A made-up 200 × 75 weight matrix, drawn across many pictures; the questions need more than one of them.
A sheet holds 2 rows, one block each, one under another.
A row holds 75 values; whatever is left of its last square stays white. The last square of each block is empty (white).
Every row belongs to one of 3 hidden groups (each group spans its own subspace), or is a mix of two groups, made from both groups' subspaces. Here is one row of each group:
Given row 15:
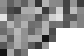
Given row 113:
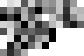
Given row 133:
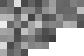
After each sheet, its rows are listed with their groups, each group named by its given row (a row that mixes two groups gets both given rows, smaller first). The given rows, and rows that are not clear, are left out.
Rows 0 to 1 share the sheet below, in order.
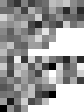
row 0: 15 and 113
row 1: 15 and 113
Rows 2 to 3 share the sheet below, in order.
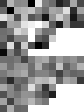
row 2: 15 and 113
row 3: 15
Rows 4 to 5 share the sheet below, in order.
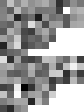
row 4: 113 and 133
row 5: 15 and 133
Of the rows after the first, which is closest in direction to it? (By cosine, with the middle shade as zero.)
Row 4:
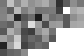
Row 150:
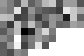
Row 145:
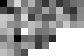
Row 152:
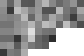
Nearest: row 150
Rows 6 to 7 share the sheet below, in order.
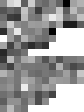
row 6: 15 and 113
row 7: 133
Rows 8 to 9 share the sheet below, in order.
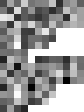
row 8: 133
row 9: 15
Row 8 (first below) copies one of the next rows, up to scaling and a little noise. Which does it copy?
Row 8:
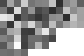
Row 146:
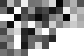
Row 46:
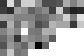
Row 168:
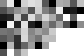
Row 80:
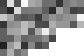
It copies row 146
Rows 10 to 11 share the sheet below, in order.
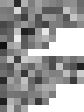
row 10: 133
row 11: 133
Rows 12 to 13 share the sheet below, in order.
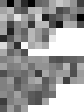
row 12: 113 and 133
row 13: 113
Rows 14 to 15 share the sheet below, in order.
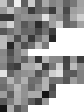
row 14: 113
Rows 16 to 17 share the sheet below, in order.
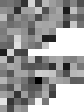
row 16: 15
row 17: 113
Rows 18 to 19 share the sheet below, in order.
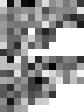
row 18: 15 and 133
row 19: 113
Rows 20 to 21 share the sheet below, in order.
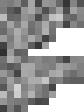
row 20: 15
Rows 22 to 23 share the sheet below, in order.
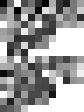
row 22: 15 and 133
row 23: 113
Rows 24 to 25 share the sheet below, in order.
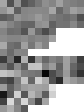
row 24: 133
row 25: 113
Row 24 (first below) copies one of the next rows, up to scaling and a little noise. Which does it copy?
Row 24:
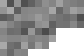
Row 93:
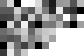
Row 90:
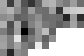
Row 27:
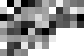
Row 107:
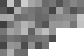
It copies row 27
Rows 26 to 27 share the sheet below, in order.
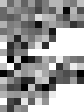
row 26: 113
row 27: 133
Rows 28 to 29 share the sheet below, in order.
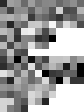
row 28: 15 and 133
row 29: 113
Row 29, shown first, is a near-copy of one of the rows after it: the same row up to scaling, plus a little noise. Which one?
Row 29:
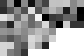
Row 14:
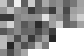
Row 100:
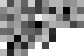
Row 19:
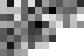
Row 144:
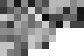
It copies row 144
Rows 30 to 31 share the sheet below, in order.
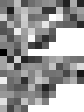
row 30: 15
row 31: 133
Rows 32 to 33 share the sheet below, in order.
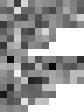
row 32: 133
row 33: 113
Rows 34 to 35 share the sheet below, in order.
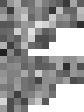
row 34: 15
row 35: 113
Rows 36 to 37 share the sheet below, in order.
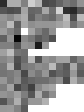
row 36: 133
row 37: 15
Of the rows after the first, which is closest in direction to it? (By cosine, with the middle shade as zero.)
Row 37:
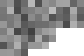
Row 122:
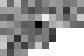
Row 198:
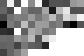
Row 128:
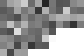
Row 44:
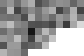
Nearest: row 44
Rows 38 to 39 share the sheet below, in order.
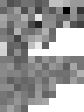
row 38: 113
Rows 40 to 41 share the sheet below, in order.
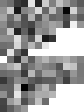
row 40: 15
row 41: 133
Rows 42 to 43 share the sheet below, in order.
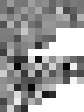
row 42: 15 and 133
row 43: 15
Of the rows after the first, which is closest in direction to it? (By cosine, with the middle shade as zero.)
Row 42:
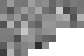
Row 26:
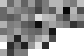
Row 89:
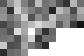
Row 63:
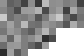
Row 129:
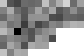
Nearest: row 63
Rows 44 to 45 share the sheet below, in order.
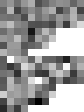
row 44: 15
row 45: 15 and 113
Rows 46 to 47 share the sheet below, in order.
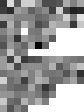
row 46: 133
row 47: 133
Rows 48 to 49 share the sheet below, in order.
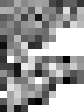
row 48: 113
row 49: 15 and 113
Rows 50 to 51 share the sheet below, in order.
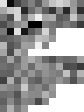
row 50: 113 and 133
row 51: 133
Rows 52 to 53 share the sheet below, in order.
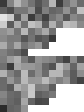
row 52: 133
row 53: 15
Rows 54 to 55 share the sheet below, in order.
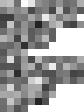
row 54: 113 and 133
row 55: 113
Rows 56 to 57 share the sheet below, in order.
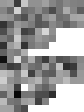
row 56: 133
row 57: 133
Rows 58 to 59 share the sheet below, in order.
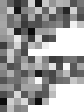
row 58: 15
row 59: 113
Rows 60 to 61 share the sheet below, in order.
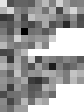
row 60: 133
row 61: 113
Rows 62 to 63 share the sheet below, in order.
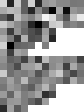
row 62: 113
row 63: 15
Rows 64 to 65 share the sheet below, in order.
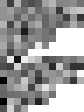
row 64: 133
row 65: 133
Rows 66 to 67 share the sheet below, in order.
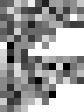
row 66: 15 and 113
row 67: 15 and 113
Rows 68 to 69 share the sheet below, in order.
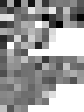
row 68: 113
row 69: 15
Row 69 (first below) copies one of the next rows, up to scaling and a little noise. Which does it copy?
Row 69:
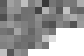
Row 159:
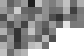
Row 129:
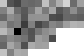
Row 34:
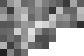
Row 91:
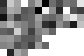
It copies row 91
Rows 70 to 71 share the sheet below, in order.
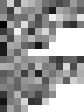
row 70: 15 and 133
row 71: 113
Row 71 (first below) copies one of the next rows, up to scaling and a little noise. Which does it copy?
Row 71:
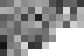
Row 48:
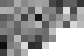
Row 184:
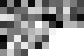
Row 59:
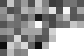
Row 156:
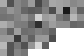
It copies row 48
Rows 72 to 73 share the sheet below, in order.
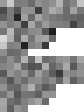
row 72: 113
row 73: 15
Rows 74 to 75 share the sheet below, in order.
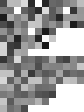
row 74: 15
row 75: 133
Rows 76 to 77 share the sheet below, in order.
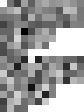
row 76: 133
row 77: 15
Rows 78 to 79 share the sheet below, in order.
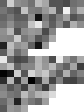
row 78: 113
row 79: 133
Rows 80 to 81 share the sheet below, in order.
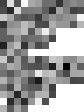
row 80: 133
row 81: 113
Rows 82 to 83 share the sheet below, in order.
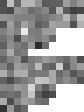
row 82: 133
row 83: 15
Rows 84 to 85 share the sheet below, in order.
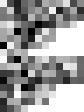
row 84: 15
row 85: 133
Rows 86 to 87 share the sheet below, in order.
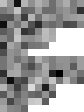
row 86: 133
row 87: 15
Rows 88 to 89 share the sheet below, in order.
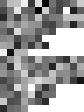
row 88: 15
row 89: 15
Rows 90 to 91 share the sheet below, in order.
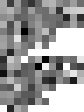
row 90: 133
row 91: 15
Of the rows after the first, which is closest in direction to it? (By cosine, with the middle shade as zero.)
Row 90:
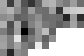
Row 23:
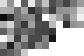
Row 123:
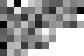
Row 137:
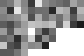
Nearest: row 23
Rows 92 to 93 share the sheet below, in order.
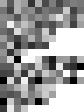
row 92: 15
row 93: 133
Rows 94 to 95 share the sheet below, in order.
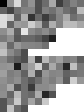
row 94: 133
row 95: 15
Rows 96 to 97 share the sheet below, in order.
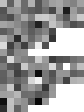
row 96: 113
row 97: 113
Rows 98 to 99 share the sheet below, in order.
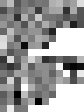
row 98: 113
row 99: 133
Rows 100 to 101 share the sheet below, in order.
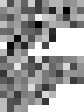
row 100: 113
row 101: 15
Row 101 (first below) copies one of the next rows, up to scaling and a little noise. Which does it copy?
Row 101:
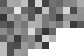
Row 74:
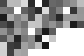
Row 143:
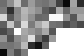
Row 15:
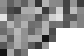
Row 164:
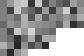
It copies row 74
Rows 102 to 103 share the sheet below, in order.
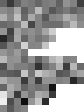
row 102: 113
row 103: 113
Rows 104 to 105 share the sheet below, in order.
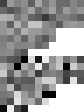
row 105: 15
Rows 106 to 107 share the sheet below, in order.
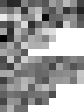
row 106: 113
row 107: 133
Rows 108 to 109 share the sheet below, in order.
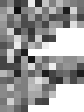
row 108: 15
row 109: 113
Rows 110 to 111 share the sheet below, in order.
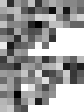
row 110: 113
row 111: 113 and 133
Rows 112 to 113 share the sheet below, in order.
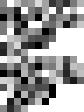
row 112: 113
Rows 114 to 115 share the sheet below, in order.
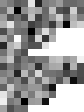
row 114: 15
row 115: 113
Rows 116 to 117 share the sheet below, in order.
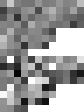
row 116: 113
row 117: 113
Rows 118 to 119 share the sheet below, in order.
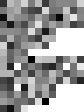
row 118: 15
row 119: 15 and 133
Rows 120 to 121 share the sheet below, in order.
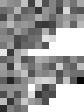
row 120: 15
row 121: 15
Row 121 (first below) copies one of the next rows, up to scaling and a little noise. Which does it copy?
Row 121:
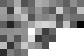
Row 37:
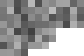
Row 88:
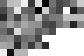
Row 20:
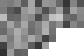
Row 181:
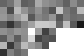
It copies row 181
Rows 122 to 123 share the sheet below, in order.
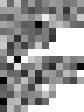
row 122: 113
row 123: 133
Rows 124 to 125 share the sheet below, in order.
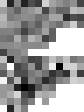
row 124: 15 and 133
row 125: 15 and 133
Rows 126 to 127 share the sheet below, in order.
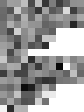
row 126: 15
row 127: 15 and 133
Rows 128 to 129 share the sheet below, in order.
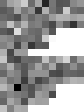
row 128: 15
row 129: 15
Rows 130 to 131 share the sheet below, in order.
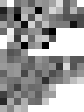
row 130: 113
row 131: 15 and 113
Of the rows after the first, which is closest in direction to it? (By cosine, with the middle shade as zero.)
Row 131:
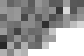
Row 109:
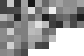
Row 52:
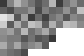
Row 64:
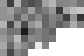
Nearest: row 64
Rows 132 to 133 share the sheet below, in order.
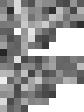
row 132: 15
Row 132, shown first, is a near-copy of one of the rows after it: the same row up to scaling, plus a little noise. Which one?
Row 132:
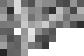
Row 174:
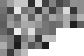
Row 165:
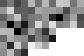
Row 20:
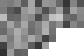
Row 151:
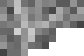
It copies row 151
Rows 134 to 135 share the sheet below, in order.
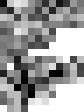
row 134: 15 and 133
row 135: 15
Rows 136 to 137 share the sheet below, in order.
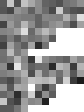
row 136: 133
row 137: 15
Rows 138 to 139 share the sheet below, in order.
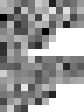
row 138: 113 and 133
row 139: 15 and 133
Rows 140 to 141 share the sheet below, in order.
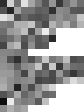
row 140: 133
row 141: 15 and 113
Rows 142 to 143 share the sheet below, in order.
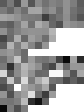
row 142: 113
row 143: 15
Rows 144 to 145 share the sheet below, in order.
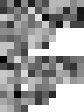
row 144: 113
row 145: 133
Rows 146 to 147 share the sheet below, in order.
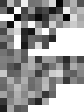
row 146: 133
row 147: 15
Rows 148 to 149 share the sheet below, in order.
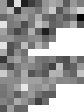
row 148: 133
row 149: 15 and 133
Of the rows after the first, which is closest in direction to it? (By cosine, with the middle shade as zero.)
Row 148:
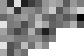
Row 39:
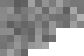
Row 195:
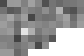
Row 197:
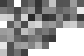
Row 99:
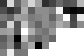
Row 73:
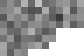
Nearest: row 197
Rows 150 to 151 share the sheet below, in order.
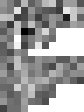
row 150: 133
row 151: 15
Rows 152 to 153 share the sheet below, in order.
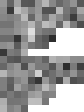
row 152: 15
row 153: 113
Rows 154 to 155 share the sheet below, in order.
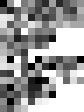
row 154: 133
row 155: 113
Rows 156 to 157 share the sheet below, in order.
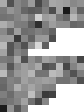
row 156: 113
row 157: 15
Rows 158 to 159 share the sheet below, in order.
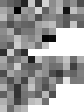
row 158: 15
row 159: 15
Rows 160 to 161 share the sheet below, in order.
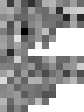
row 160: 133
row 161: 133
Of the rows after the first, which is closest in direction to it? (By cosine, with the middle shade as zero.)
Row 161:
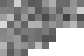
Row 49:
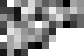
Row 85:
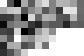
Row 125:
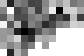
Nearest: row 125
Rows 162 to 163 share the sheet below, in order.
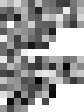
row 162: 15 and 113
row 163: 113
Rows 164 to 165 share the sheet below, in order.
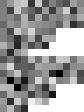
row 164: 15
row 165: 15
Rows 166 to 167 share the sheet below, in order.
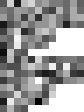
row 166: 15 and 133
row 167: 113
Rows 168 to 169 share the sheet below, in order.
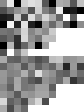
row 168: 133
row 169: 113
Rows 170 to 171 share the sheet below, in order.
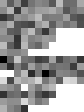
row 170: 133
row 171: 113 and 133
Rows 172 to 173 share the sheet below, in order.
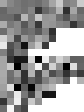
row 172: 113
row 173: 15
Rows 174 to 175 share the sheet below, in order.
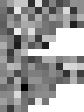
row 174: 15
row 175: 133
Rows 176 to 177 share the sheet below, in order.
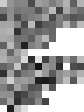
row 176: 15 and 113
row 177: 15
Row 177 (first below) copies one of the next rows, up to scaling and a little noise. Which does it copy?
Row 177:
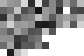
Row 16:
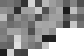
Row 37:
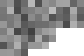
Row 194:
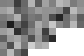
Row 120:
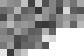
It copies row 120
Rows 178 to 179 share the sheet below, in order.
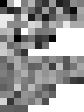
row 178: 133
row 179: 15 and 113
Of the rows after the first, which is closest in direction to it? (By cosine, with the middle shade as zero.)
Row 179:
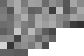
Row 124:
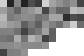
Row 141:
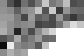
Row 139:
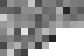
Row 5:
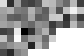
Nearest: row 5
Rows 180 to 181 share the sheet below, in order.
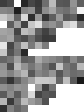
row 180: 133
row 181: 15
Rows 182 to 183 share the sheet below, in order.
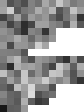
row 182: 15 and 133
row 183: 15
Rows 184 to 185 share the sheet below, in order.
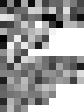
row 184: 113
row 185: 133
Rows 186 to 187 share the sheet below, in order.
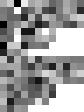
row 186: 133
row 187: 113
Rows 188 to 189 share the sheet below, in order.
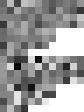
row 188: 133
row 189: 15
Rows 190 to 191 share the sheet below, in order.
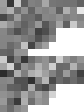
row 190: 113 and 133
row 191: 133
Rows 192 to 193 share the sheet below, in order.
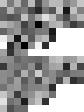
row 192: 113
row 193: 113
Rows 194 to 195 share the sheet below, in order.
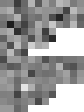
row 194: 15
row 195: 133
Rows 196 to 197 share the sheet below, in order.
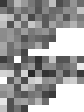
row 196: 133
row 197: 133
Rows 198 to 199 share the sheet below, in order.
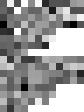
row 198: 15 and 133
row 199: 133
